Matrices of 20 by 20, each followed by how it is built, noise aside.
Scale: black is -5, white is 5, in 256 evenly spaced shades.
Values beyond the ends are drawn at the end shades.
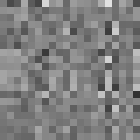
low rank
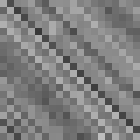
Toeplitz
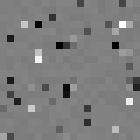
sparse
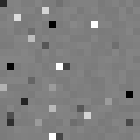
sparse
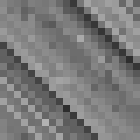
Toeplitz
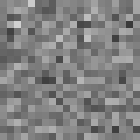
low rank
